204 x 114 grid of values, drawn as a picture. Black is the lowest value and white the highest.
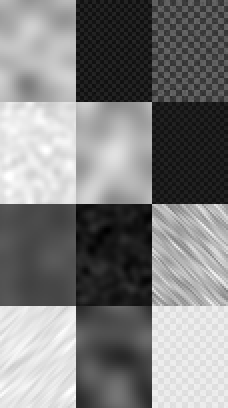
The table splits into 4 rows of 3 panels. Panel 1,1: high, smooth. Panel 1,2: very low, checkered, faint in contrast. Panel 1,3: low, checkered. Panel 2,1: very high, blotchy, faint in contrast. Panel 2,2: high, smooth. Panel 2,3: very low, checkered, faint in contrast. Panel 3,1: low, smooth, faint in contrast. Panel 3,2: very low, blotchy, faint in contrast. Panel 3,3: high, slanting down to the right. Panel 4,1: very high, slanting up to the right, faint in contrast. Panel 4,2: low, smooth. Panel 4,3: very high, checkered, faint in contrast.
